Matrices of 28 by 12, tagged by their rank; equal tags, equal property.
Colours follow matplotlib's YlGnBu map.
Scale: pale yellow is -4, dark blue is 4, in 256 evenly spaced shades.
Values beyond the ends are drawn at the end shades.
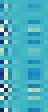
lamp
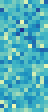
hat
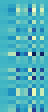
lamp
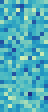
hat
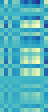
lamp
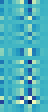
lamp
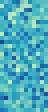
hat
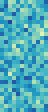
hat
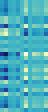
lamp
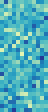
hat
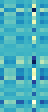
lamp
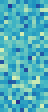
hat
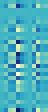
lamp
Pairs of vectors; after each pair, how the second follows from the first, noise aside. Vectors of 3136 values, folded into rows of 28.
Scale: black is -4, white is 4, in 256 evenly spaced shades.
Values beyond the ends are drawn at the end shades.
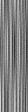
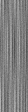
shrunk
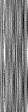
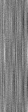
shrunk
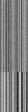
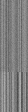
shrunk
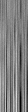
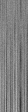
shrunk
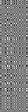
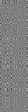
shrunk
